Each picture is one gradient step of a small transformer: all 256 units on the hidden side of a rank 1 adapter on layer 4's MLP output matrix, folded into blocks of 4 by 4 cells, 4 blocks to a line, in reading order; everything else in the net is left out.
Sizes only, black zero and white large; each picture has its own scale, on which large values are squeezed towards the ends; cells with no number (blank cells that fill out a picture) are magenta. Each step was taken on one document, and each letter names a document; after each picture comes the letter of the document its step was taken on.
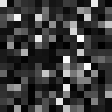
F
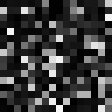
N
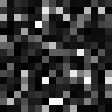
F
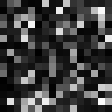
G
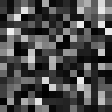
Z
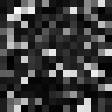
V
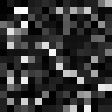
V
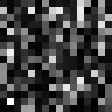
Z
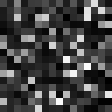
F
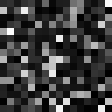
N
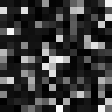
N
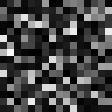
G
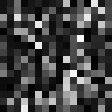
F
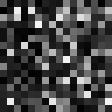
Z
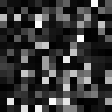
F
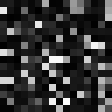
N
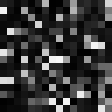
N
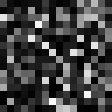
Z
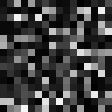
F
